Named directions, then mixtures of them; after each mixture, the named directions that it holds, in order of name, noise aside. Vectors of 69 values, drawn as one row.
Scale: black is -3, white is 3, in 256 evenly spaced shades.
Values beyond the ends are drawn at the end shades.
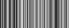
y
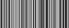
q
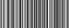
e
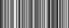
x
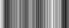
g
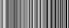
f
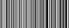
f, q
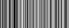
x, y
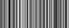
e, q, y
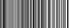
f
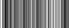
e, g, q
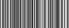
q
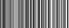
f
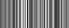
e, y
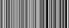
f, q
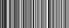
e, f, y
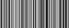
q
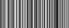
e, x, y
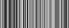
g, y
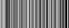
f, g, q
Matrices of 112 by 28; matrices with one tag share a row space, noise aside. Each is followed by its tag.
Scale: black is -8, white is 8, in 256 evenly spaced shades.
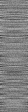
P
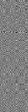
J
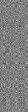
J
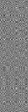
J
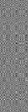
J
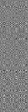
J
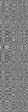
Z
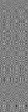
J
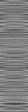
P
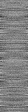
P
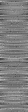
P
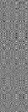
J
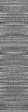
P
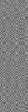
J
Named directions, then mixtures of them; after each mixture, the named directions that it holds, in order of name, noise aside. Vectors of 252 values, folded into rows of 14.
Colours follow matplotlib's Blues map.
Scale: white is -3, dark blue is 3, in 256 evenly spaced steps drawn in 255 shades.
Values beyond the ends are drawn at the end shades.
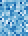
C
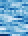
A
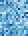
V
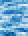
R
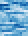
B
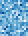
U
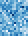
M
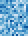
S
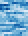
B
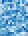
C, R, U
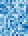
S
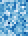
C, M, R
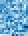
A, S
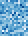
M, U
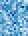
M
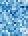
M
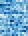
B, R, S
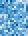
M, S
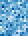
A, U, V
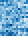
R, U, V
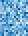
C, V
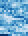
A, M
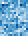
B, U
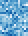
M, R, U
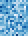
S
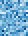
U, V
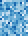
C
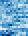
A, R, V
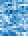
M, R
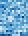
A, U, V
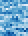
R, U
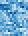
B, M
